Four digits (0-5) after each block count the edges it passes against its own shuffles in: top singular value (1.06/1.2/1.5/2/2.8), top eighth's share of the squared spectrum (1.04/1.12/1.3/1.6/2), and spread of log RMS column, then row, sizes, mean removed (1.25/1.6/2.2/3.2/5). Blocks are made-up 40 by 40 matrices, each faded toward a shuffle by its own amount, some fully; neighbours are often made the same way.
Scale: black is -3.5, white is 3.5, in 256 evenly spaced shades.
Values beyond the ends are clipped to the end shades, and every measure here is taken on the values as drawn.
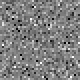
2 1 0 0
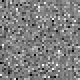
1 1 0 0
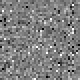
2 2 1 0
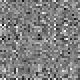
3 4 2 2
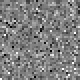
1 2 0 0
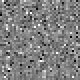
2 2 1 1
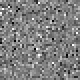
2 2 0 0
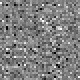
3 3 1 2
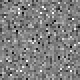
0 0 0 0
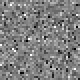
0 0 0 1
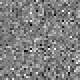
3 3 2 1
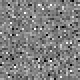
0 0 0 0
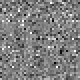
1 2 0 2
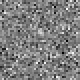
0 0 0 1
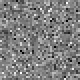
0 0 0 0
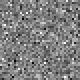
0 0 0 0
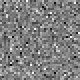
0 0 0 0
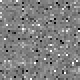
2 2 1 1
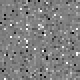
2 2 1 0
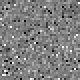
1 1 0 0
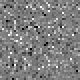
2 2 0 1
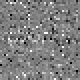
3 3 1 1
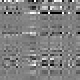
4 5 2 4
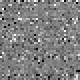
3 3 1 2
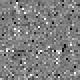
2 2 0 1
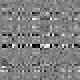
4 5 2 3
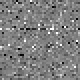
2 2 0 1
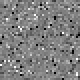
2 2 0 1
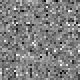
2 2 1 1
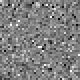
2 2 0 0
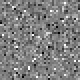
2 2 0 0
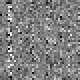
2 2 3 0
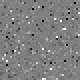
0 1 0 0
